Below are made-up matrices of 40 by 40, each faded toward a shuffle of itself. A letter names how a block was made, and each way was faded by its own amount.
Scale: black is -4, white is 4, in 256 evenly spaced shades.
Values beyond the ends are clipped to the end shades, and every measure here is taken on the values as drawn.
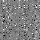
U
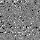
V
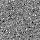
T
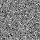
T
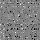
V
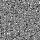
T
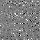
V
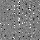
U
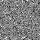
T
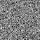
T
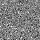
T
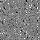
U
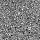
T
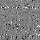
V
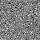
T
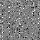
U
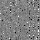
U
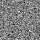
T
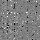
U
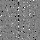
U
